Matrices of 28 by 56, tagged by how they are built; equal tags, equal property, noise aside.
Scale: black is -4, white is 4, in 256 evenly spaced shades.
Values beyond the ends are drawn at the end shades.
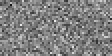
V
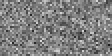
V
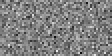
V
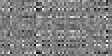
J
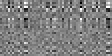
J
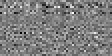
J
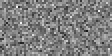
V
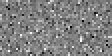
V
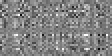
J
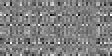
J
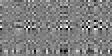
J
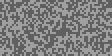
V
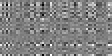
J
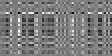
J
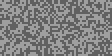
V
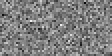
V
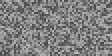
V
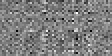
J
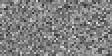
V
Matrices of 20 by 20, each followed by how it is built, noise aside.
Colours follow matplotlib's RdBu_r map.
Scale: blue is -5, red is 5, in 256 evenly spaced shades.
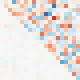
upper triangular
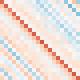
Toeplitz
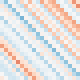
Toeplitz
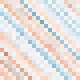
Toeplitz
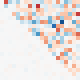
upper triangular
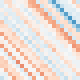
Toeplitz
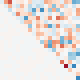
upper triangular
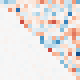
upper triangular
